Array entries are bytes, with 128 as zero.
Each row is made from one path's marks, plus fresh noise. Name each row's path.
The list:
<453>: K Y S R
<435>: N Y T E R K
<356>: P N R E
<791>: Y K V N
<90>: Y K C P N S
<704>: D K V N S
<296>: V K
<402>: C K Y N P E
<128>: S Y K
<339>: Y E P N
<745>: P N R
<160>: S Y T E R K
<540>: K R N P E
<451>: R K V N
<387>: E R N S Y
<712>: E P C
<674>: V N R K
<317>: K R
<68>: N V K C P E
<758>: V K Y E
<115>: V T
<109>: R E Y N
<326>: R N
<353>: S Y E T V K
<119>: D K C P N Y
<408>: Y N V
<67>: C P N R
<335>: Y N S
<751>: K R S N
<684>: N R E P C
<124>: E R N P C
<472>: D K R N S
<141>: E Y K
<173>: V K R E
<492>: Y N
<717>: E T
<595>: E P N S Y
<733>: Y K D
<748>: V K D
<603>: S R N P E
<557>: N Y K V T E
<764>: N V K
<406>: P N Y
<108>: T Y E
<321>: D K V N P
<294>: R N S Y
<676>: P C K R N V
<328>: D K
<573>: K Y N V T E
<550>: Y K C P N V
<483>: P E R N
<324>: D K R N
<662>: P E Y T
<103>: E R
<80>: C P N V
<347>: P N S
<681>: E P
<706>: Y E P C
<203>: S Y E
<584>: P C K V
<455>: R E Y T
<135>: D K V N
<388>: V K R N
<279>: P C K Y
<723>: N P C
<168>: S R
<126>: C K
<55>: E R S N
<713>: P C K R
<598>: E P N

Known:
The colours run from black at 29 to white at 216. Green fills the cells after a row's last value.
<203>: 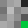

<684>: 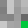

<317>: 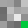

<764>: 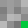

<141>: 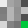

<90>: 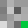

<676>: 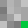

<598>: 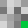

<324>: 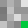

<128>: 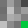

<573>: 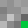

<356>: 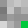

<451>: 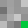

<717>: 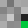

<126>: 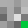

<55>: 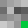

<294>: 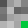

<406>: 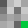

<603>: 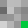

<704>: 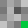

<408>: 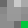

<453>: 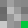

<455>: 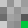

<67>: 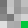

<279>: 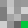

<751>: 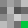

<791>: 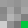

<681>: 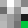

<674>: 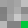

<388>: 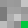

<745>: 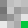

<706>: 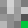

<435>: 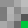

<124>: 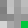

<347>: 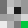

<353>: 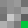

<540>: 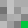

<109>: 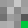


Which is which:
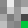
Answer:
<712>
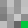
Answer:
<584>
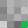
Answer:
<550>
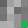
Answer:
<387>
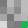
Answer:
<80>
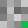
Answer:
<472>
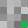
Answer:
<402>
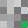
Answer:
<339>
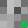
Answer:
<595>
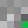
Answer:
<557>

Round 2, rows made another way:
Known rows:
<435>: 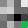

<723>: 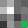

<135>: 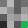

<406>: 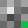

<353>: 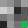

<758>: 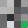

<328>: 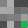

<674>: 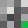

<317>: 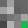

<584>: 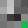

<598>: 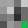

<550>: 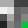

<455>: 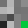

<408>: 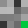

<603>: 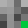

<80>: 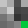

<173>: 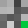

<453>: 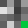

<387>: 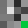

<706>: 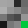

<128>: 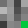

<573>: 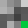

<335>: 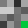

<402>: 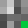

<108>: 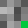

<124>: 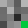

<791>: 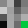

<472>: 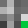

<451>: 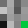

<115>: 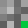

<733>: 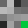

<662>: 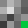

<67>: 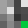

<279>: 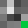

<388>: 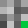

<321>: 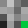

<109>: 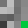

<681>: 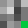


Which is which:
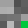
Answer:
<296>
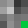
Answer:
<126>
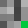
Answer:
<141>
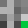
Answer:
<324>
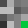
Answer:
<751>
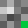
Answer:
<347>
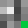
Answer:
<712>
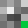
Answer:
<356>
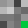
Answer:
<492>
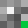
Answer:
<745>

